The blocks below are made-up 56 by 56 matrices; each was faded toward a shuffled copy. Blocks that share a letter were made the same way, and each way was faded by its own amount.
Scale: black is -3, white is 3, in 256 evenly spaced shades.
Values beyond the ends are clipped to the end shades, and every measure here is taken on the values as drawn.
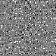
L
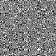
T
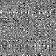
T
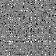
L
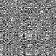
T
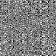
T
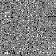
L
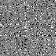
L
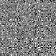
T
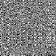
T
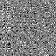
T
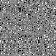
L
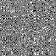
T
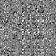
T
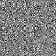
T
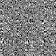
T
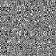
T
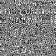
T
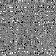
L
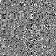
T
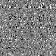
L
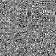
L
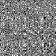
T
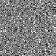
T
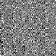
T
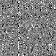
L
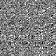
T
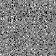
L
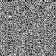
T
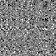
T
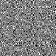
T
